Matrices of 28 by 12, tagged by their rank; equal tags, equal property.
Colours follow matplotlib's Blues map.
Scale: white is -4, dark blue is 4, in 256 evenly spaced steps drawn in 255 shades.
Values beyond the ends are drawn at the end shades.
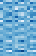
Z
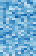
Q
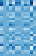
Z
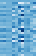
Z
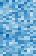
Q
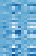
Z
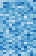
Q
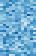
Q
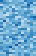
Q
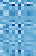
Z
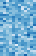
Q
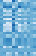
Z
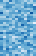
Q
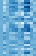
Z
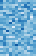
Q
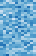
Q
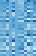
Z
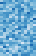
Q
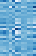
Z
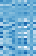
Z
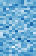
Q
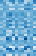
Z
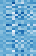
Z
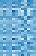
Z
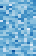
Q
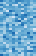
Q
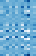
Z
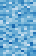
Q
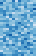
Q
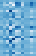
Z
